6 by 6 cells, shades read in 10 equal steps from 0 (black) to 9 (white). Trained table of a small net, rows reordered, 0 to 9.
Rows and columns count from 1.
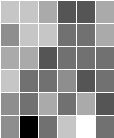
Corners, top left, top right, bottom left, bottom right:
7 6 5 4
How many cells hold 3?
5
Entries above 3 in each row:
4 6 5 5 5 5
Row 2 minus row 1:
-2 0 1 1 1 0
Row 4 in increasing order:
3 4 4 4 5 7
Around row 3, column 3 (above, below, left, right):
7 4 6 4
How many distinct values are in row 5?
4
